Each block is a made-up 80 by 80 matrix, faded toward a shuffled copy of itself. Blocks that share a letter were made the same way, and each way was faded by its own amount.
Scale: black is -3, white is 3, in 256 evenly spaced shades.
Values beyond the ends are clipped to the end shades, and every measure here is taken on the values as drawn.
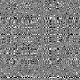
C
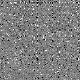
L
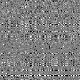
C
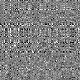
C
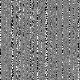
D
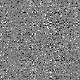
L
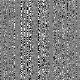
D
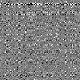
C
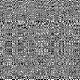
C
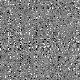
L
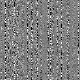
D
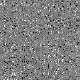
L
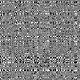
C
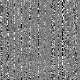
D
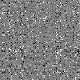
L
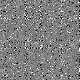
L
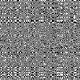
C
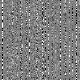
D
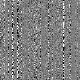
D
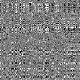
C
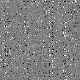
L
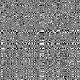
C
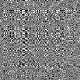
C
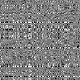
C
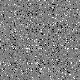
L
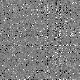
L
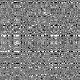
C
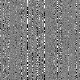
D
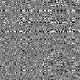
C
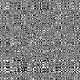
C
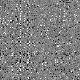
L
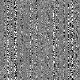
D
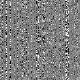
D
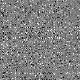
L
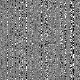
D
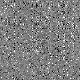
L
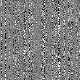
D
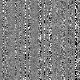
D
